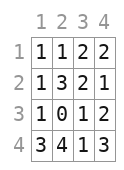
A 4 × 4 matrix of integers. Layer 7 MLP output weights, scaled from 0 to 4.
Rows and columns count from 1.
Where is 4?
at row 4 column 2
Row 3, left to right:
1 0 1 2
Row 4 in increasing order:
1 3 3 4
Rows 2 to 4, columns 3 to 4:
2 1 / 1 2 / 1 3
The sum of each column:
6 8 6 8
